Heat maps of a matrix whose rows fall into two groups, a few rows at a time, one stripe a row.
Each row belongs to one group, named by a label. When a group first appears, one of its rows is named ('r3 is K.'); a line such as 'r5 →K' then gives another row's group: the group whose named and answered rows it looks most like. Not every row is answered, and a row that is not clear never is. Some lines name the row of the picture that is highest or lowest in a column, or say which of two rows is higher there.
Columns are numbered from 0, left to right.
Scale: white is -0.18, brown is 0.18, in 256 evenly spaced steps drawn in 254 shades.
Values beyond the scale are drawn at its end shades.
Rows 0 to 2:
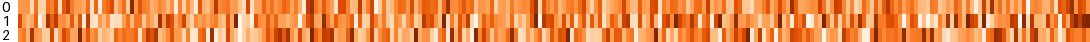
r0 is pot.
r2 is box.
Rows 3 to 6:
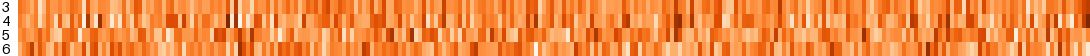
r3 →pot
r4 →pot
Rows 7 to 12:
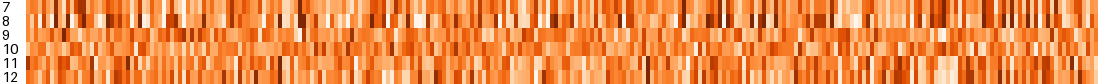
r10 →pot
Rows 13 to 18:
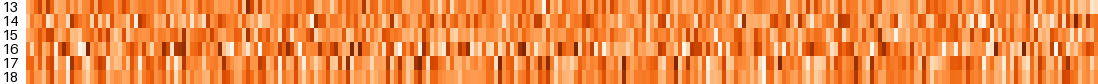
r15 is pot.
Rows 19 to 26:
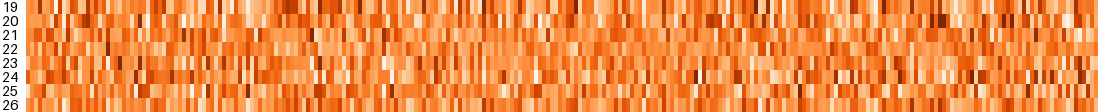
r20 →box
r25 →pot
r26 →box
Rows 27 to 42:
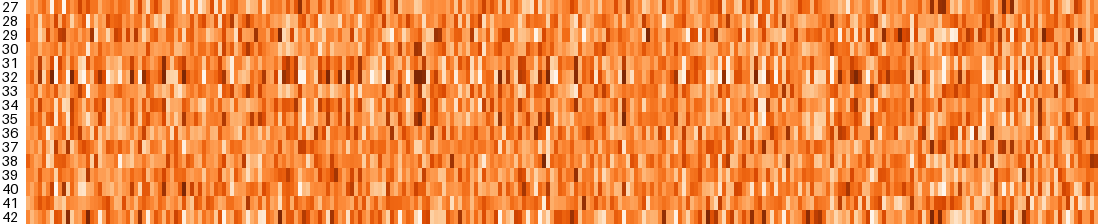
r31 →box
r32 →box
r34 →box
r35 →box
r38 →pot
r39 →box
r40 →box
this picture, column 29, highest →32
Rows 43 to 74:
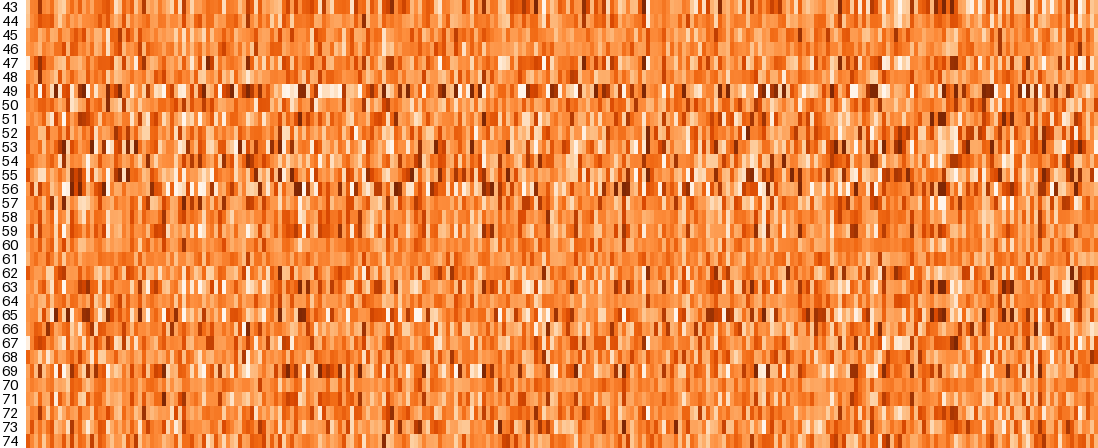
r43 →pot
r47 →pot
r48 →box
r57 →box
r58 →box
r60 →box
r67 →pot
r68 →pot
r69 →box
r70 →box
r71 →box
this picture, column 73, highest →69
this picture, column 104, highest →49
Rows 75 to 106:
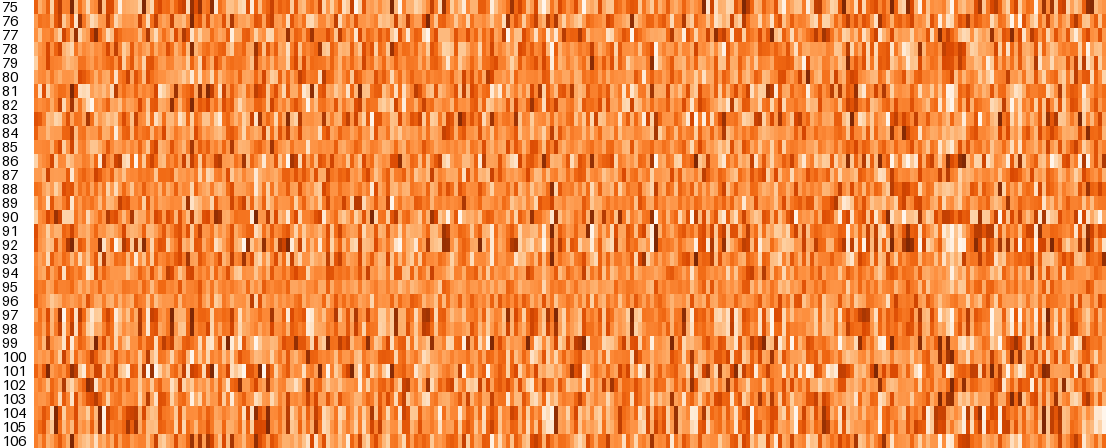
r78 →pot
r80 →pot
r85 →box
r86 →pot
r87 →box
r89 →pot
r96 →pot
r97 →box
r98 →box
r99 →box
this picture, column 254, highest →92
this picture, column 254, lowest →86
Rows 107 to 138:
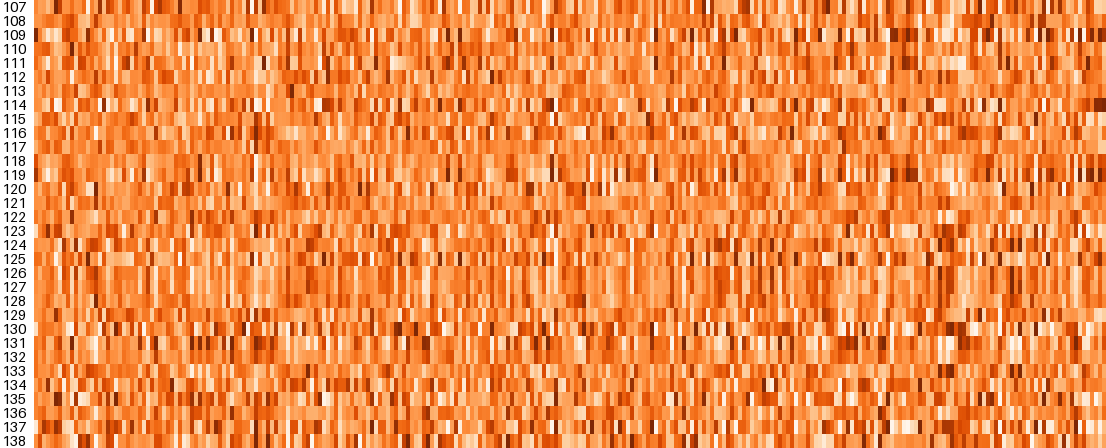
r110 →pot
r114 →pot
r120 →box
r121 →box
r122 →box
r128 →box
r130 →pot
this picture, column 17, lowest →129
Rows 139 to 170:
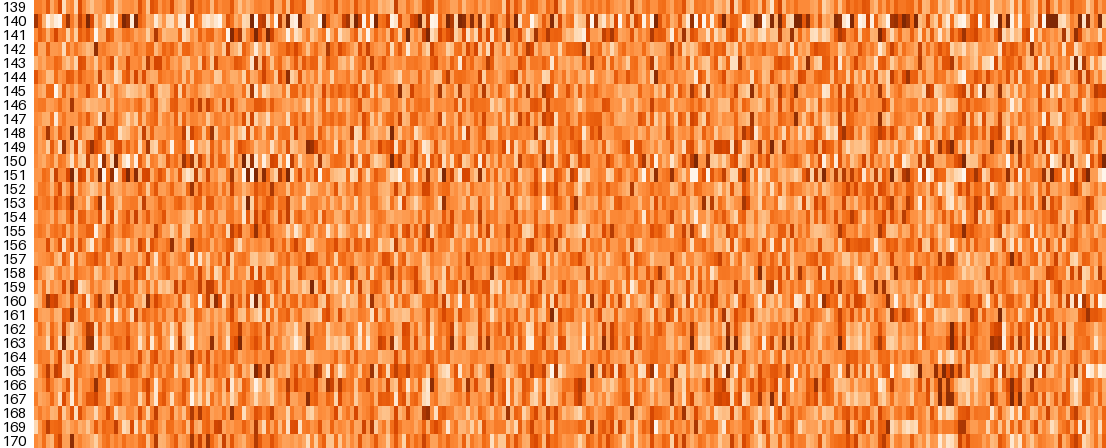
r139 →box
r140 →pot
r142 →box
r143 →pot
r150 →pot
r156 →box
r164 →box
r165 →pot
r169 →pot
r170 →box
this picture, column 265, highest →145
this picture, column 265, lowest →163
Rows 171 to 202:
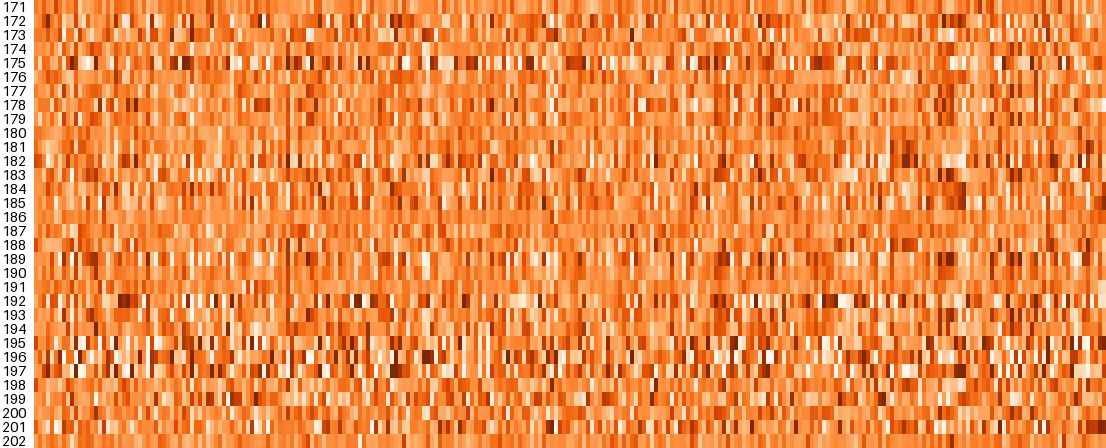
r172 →pot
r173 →box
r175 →box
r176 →pot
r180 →pot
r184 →pot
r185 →pot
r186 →pot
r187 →box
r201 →pot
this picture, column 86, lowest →196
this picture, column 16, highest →178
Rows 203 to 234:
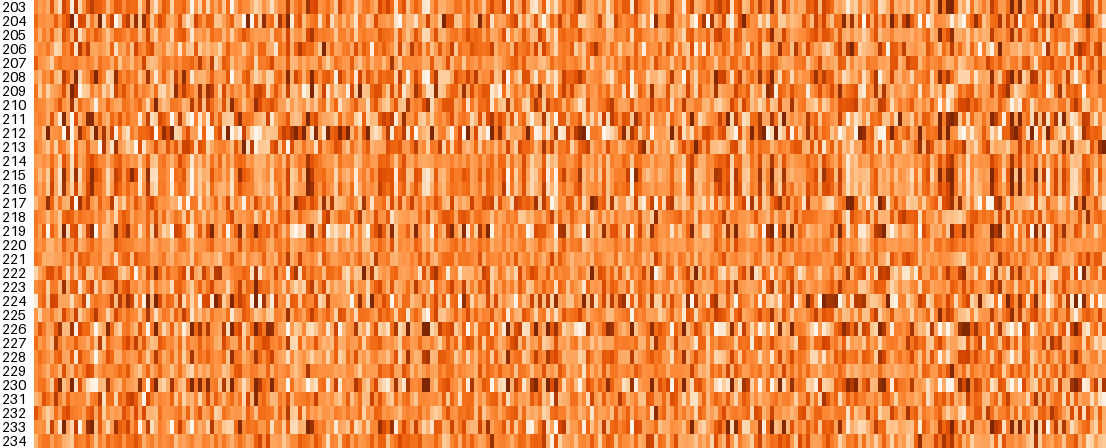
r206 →pot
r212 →box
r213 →pot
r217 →pot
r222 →pot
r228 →box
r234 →pot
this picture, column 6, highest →230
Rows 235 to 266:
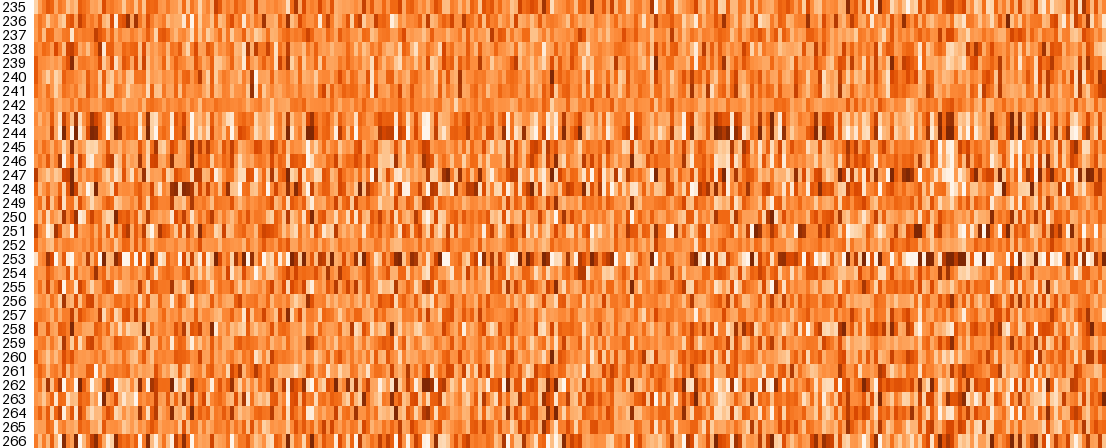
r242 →pot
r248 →box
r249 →box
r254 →box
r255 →box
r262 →box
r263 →pot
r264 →box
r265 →pot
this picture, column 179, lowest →251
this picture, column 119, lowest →253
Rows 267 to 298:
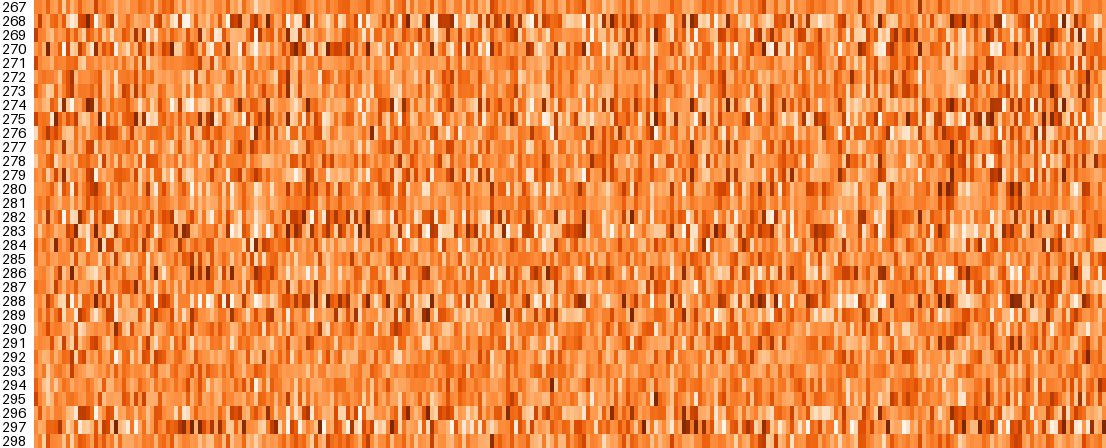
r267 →box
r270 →box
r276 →pot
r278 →pot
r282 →box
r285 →pot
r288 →box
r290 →pot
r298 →box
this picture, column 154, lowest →288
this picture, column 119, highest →275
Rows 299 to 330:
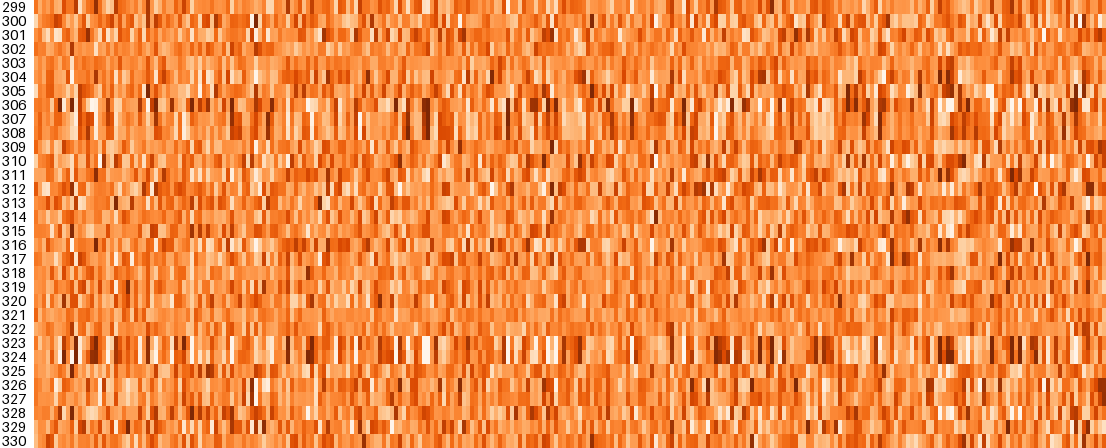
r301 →pot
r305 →pot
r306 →box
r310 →pot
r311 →box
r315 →box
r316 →box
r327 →pot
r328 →box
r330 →pot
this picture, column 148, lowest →305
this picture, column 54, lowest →300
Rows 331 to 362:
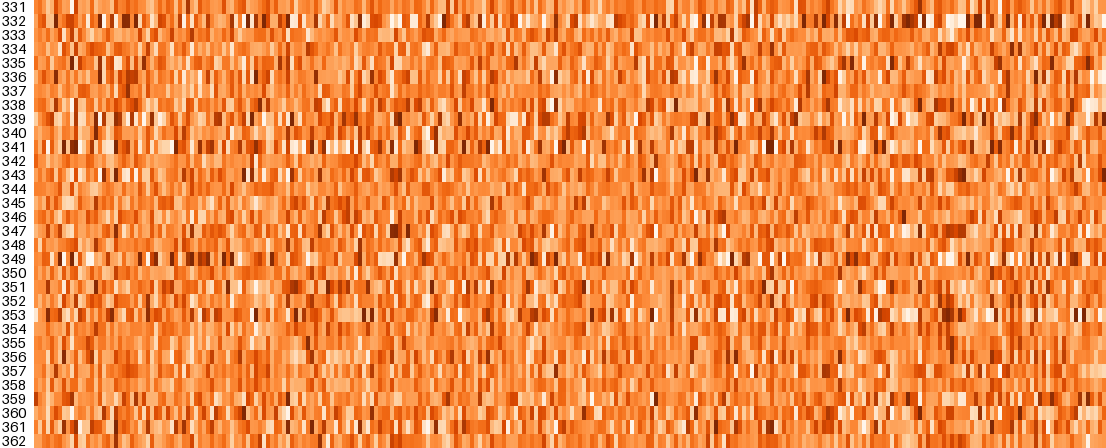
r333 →box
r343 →pot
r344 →box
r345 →box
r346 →pot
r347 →pot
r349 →box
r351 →box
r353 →pot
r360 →pot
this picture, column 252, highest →332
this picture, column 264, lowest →336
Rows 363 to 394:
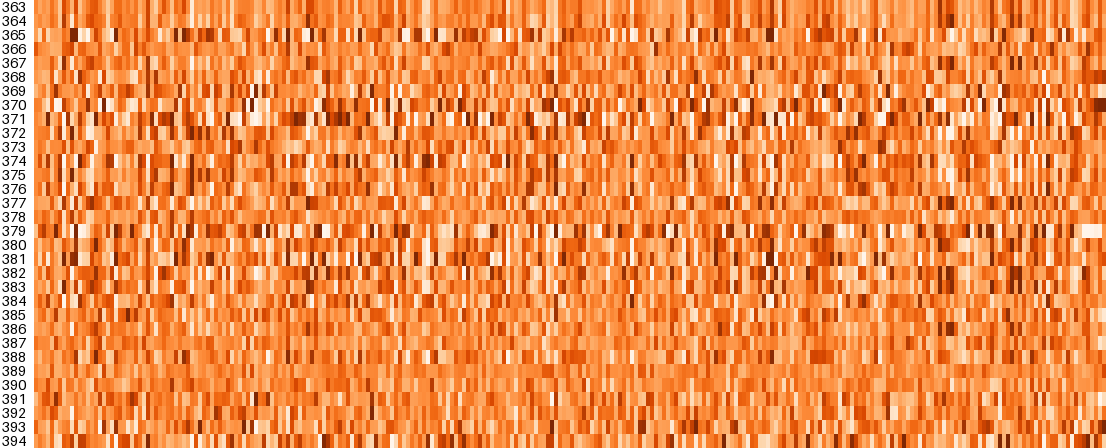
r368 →pot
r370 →pot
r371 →box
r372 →box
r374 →box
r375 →box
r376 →box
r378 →box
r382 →box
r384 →box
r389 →pot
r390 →box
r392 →pot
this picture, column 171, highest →386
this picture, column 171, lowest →372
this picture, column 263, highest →394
